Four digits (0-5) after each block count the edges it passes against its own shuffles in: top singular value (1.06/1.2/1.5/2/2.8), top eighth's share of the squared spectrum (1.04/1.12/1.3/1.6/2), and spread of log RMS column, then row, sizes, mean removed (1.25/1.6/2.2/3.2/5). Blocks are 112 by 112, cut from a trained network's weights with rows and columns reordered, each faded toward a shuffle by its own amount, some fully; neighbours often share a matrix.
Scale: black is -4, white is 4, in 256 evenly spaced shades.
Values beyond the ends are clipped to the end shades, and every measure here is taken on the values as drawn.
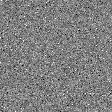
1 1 0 0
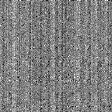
4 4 2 3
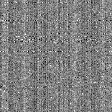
4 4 2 3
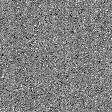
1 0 0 0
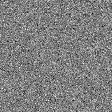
2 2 0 1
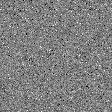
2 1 0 0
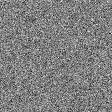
0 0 0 0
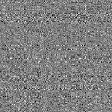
4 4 1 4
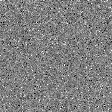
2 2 0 2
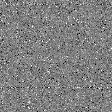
3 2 1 1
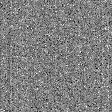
2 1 0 0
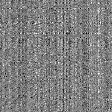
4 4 2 3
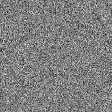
3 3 1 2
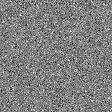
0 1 0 0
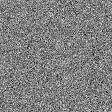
0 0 0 0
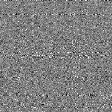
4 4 1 3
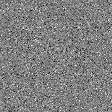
2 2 0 1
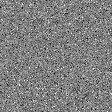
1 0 0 0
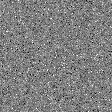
0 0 0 0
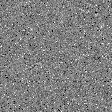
2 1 0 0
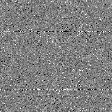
4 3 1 2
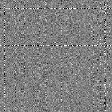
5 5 3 2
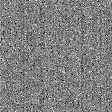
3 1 0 0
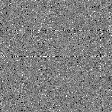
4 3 2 2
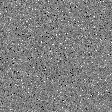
0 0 0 0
